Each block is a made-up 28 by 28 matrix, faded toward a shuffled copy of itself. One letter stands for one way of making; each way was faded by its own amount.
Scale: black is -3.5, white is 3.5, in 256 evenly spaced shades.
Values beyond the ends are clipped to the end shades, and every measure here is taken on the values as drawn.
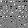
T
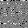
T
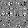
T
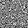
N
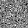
N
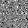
N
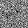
N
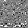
T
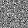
N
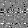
T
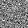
N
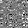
T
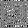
T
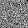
N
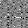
T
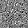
N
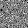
N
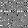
T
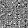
N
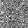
N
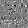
T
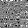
T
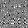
T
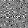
T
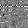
T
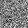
N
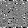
T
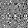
T
